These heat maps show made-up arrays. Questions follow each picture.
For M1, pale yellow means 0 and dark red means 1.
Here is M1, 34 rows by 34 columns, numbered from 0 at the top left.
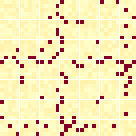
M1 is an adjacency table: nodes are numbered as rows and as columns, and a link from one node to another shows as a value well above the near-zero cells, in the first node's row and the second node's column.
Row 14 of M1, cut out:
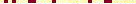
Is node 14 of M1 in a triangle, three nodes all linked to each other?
no
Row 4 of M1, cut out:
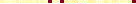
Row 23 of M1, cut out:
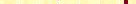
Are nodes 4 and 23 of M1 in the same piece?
no
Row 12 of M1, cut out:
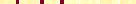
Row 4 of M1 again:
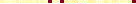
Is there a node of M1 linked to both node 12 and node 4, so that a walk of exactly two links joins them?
yes
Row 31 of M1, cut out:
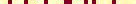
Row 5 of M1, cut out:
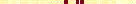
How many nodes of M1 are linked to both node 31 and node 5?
1
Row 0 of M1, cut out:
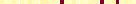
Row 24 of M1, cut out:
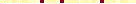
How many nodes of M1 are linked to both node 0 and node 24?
2
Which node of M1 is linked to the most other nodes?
node 15
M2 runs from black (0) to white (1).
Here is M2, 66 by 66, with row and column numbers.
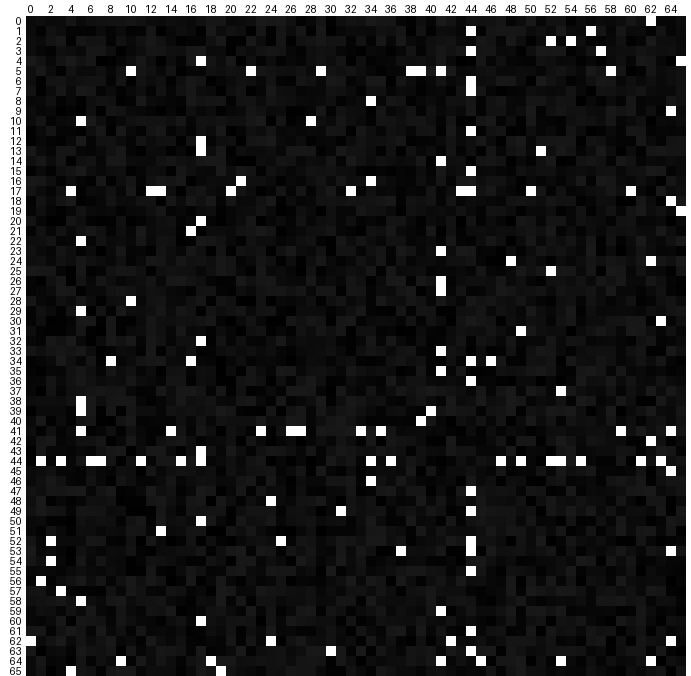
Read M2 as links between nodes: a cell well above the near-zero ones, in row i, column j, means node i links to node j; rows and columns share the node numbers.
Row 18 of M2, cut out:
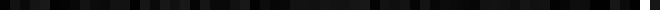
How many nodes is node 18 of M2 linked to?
1
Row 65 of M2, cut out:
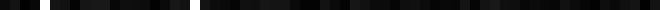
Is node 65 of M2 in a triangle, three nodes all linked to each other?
no
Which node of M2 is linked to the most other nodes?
node 44
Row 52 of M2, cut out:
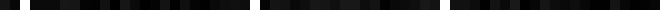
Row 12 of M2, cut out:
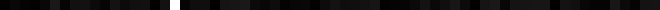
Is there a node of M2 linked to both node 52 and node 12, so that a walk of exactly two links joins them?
no
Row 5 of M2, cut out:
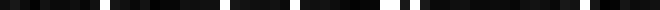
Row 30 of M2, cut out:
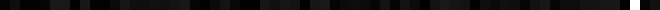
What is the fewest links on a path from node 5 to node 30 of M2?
6
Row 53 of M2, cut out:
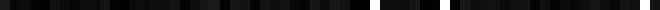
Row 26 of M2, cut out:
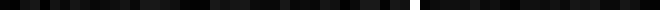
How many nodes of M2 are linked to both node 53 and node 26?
0
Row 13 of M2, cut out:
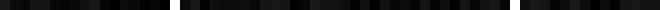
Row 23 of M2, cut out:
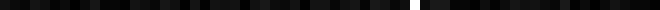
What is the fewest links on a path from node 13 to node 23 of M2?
6
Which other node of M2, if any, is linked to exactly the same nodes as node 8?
node 46
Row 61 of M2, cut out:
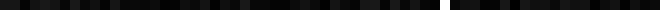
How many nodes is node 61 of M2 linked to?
1
